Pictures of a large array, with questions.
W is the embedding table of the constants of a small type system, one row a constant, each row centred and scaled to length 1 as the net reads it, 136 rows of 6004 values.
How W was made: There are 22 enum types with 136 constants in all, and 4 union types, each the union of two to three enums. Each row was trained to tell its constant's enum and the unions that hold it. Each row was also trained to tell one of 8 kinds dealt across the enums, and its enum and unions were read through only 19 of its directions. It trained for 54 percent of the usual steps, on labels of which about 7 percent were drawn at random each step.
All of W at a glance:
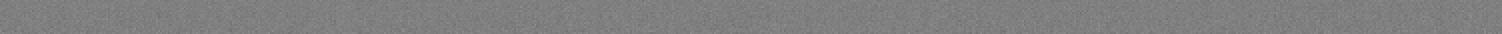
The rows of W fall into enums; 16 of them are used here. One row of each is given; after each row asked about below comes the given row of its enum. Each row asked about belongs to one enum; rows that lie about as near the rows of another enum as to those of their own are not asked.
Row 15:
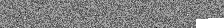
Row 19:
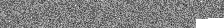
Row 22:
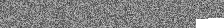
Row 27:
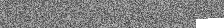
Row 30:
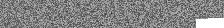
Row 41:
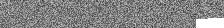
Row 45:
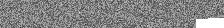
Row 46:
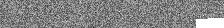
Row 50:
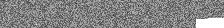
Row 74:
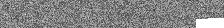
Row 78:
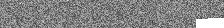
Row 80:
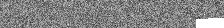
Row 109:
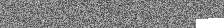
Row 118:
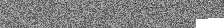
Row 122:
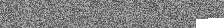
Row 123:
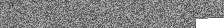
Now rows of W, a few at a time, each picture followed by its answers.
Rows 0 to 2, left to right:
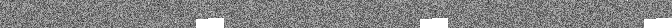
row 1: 122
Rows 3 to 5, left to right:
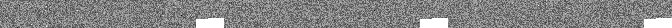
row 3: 122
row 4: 15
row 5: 118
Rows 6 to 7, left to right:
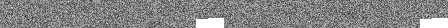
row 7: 74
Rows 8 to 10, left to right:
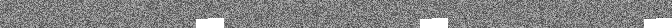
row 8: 27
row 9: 19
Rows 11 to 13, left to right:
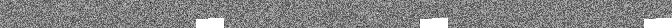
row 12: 74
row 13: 15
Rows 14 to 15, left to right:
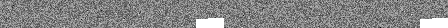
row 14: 74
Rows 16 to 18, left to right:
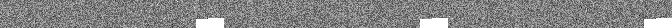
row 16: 80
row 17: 30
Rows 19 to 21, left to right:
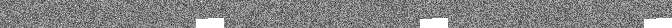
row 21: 78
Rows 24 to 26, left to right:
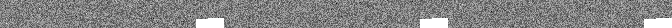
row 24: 80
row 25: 27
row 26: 78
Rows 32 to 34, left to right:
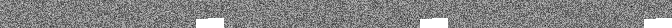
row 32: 74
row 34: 41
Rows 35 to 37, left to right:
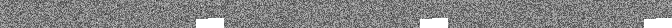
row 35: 74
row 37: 15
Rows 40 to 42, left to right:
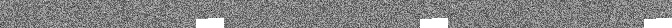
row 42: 122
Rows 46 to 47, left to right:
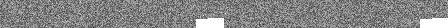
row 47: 123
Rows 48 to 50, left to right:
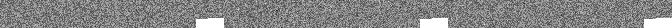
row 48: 30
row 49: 27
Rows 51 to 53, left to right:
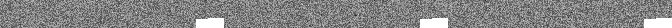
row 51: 22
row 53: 80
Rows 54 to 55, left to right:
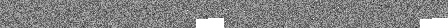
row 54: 118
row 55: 118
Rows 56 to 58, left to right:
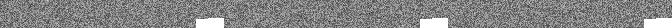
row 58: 80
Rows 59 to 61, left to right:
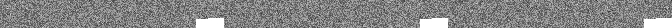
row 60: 22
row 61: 19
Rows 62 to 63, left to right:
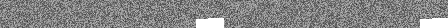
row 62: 27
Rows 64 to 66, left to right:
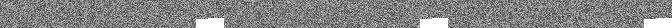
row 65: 19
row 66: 22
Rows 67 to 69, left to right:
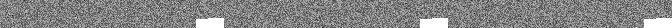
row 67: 41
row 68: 80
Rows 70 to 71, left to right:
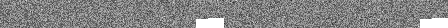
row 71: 46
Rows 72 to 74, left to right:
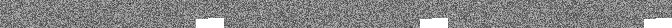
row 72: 118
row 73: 30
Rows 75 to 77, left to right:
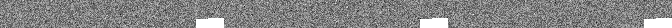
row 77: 27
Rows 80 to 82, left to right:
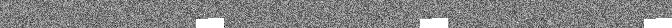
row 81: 30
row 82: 45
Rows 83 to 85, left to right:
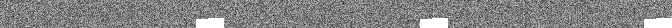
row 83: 78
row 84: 80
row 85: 122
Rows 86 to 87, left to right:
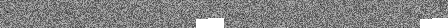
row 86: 78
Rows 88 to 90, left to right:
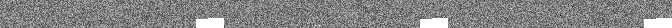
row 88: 27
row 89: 122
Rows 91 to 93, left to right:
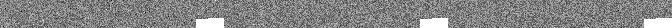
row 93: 45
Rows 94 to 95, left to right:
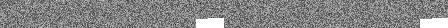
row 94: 19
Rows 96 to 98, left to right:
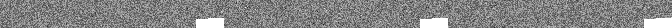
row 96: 45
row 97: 45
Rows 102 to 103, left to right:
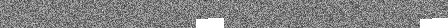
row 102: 78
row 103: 78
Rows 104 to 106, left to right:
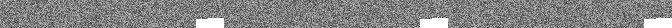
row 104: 45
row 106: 78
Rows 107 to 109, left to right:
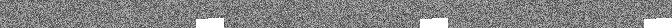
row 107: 122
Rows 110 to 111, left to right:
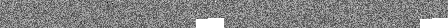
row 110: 118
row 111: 30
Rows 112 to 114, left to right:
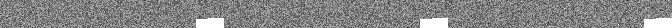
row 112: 22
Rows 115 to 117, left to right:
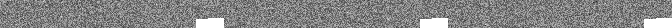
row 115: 45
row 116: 22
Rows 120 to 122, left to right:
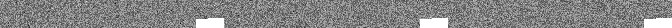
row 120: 27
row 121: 19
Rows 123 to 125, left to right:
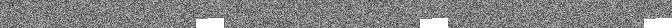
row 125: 41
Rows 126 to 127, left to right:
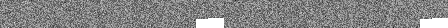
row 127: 122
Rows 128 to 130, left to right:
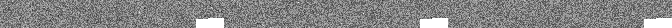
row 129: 109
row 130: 118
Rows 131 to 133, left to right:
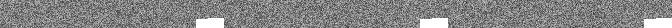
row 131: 41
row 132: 19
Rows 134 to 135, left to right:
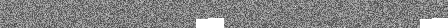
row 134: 41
